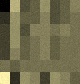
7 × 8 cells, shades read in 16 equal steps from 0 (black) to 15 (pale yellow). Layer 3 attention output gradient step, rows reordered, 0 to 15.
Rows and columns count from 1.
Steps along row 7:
down up down down up down down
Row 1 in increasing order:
0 5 5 6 6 8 9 11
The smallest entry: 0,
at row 1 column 1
